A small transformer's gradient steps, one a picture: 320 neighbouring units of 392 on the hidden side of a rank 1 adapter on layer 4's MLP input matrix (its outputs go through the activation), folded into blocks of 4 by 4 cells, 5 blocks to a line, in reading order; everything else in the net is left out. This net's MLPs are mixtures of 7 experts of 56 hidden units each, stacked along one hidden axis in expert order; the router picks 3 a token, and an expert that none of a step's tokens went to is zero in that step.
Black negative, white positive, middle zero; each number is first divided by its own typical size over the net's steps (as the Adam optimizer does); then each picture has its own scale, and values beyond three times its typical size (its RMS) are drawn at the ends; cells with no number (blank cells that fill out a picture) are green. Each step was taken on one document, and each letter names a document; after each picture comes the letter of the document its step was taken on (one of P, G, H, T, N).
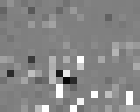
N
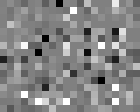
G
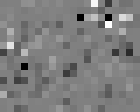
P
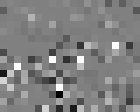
N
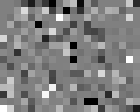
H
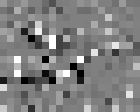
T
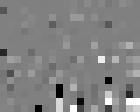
N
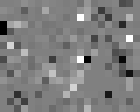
P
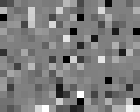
N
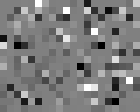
G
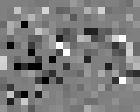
T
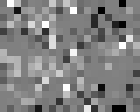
T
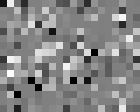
T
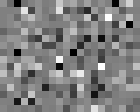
H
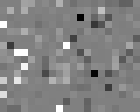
P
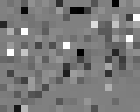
P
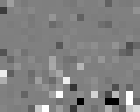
N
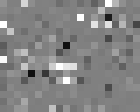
P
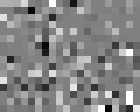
T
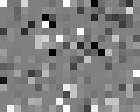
T
